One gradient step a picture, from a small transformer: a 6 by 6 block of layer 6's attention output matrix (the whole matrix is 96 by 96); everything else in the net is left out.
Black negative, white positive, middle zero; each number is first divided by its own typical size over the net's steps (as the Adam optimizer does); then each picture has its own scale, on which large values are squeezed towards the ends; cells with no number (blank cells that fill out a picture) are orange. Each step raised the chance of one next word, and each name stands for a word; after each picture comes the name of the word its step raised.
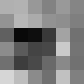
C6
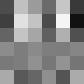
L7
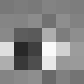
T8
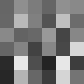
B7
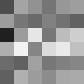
C6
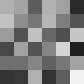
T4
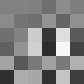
C6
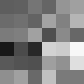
T8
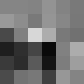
T8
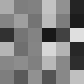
L7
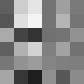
L7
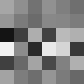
C6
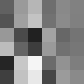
B7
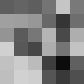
B7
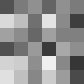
B7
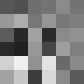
B7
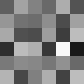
T4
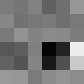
T8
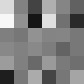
L7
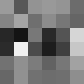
C6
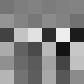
T8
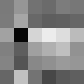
C6
